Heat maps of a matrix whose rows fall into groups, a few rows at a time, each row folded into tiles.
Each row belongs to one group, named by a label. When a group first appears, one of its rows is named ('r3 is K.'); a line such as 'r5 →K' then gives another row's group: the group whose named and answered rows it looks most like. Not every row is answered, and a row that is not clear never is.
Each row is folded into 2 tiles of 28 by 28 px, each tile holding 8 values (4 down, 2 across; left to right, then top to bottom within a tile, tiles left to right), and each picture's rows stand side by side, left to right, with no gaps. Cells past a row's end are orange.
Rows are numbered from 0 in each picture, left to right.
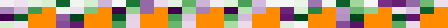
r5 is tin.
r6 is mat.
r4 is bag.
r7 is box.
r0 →tin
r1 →mat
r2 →bag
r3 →bag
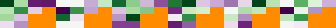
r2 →mat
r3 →mat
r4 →box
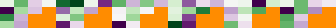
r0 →bag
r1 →mat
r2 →mat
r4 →tin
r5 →bag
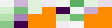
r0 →box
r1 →bag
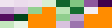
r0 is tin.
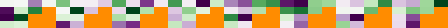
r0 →tin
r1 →mat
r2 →mat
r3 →tin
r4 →box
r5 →box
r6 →box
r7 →box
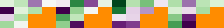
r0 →tin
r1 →bag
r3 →box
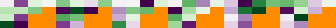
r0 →box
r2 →tin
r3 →bag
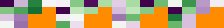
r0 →box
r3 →bag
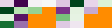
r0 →box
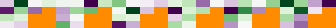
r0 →bag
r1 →tin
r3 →tin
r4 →bag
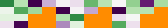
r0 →mat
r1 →bag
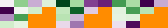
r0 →tin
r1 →mat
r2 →mat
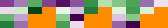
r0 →box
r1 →box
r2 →mat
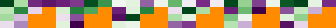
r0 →mat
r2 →tin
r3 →mat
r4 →bag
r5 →mat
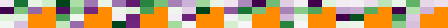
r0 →bag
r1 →bag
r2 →box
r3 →box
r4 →tin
